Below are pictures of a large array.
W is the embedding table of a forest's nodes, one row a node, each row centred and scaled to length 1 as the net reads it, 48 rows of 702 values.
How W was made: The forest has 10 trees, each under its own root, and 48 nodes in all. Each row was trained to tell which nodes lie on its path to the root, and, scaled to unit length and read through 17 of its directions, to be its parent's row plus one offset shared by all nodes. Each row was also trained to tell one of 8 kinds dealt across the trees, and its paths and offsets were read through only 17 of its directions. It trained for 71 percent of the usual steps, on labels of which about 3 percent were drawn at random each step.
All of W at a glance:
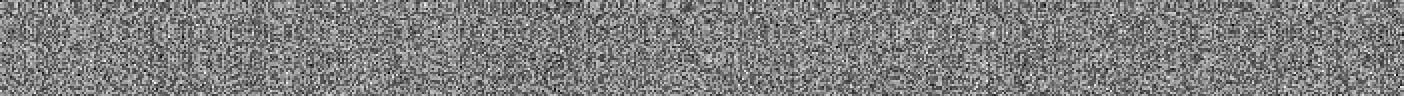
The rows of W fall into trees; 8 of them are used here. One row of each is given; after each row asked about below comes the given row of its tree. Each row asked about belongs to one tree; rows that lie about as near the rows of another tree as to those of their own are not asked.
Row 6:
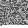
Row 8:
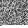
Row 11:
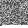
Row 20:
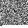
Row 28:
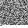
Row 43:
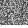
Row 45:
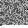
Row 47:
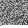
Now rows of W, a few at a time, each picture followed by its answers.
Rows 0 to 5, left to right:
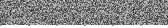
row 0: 43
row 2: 28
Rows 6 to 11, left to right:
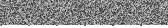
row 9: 11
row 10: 45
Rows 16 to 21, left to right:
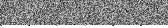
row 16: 28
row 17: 11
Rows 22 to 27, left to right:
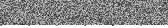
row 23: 6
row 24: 47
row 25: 11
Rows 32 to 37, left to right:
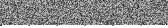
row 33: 28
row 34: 11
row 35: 11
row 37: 28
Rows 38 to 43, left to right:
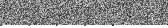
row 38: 6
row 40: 8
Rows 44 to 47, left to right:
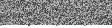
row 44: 43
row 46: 28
